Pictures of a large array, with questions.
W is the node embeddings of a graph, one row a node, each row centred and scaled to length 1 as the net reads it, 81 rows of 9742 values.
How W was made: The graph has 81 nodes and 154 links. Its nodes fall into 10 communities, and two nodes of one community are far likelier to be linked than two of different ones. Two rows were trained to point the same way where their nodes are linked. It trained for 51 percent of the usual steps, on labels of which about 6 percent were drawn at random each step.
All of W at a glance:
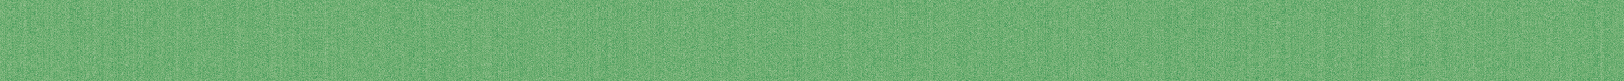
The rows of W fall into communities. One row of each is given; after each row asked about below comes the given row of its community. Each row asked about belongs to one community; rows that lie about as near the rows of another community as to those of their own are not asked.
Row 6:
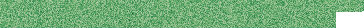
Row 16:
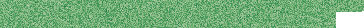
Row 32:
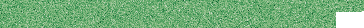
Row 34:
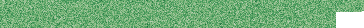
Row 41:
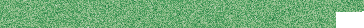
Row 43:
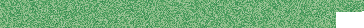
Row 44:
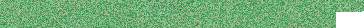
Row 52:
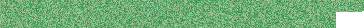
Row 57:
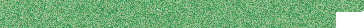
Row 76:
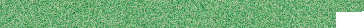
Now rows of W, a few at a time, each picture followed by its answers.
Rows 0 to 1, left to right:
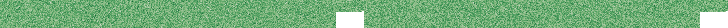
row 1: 16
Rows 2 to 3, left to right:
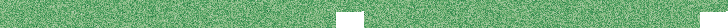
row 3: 76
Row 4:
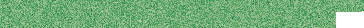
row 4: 76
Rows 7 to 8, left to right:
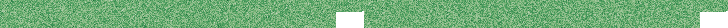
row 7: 32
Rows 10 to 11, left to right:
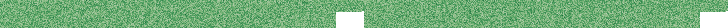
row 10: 76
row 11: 16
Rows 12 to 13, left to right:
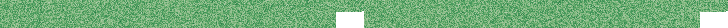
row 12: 6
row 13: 52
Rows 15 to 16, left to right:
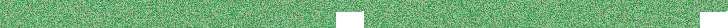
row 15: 57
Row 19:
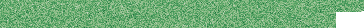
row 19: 32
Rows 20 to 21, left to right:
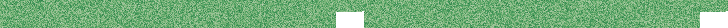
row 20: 52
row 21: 76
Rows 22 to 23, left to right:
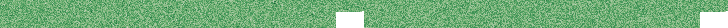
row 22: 6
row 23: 57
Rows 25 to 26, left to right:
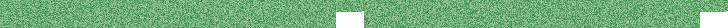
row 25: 6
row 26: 57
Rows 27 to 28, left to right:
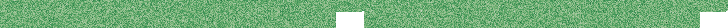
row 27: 32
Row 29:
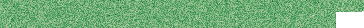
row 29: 43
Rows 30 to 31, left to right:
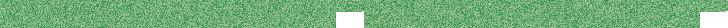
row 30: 43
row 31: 32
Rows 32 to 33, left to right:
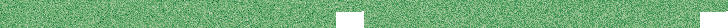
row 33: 52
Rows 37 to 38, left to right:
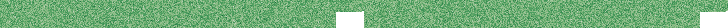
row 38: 16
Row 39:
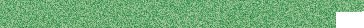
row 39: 34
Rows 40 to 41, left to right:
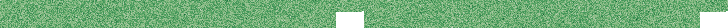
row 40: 43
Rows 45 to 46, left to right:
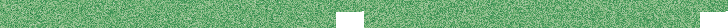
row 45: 57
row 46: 76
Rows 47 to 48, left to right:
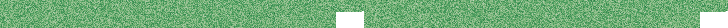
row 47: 57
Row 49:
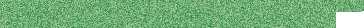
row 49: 76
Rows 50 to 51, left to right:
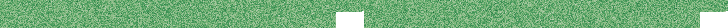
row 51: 6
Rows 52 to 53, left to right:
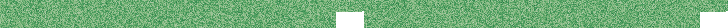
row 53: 6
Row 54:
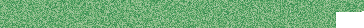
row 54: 32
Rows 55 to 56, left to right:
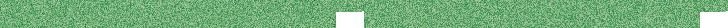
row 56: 57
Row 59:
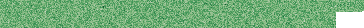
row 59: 52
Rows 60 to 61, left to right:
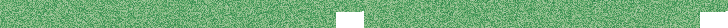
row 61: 16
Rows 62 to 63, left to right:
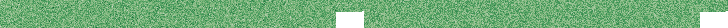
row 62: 44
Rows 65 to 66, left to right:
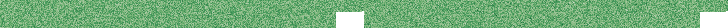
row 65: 57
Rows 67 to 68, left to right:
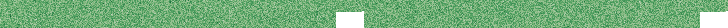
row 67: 6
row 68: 43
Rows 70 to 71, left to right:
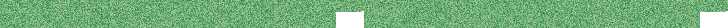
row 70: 32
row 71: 41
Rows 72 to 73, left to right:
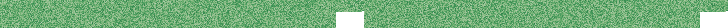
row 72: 6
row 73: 43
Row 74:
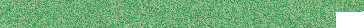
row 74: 76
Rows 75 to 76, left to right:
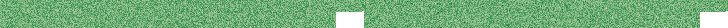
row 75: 52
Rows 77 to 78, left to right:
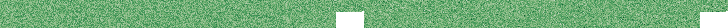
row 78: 16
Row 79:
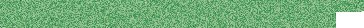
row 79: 32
